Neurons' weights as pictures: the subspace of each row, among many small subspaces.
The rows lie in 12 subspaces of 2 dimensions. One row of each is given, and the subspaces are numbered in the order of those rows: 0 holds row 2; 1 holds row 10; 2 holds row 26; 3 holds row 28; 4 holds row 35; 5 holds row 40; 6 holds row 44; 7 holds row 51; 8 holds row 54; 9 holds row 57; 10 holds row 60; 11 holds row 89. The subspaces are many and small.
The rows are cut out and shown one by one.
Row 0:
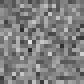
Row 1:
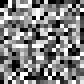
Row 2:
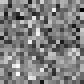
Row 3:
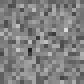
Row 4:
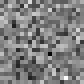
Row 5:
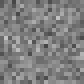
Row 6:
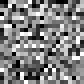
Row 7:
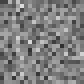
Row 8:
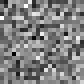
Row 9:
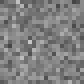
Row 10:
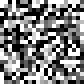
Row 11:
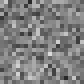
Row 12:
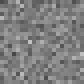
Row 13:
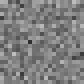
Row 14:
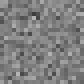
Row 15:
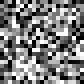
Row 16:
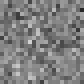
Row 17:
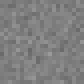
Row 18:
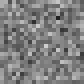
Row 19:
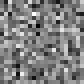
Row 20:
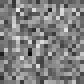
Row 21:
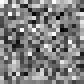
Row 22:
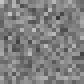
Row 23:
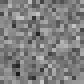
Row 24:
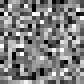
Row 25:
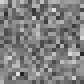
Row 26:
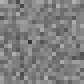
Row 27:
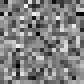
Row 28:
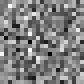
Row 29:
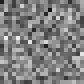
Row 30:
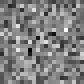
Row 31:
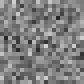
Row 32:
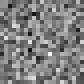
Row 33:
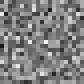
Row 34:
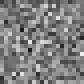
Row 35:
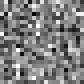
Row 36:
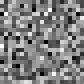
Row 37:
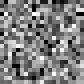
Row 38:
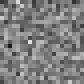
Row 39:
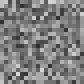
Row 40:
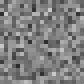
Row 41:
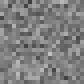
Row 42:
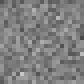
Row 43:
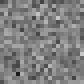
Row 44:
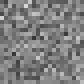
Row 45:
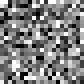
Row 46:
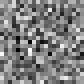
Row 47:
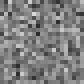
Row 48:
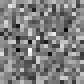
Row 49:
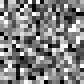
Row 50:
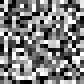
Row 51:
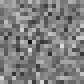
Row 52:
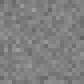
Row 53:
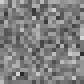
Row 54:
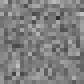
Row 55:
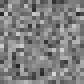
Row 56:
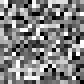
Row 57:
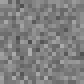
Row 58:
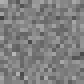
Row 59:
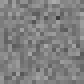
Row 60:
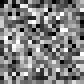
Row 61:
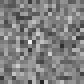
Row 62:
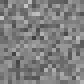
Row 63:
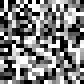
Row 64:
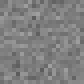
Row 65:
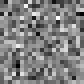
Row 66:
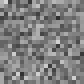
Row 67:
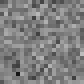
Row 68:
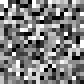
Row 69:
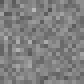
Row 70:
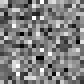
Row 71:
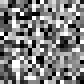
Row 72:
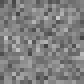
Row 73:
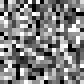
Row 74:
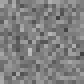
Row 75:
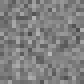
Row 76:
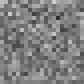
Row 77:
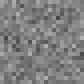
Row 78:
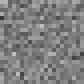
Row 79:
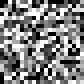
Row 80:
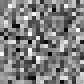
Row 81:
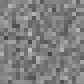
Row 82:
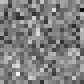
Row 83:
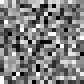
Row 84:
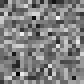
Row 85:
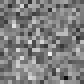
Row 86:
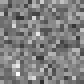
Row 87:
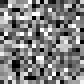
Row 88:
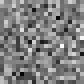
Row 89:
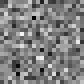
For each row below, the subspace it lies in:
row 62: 6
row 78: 2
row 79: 1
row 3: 3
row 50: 5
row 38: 6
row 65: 8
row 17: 3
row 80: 3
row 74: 1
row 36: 5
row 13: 2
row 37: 10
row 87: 11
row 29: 5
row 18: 4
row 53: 0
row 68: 6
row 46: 1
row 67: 7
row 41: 2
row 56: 6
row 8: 6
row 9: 6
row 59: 8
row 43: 7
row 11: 9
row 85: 9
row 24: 5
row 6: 2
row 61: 7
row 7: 9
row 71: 11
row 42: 0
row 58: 2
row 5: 8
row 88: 0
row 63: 4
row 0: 7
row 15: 9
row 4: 9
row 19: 4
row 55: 5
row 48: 3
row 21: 10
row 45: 11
